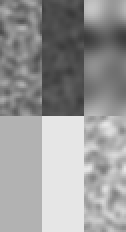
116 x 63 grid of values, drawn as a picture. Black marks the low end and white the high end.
The table splits into 2 rows of 3 panels. Panel 1,1: middling, blotchy. Panel 1,2: low, blotchy, faint in contrast. Panel 1,3: middling, smooth, strong in contrast. Panel 2,1: high, flat. Panel 2,2: very high, flat. Panel 2,3: high, blotchy.
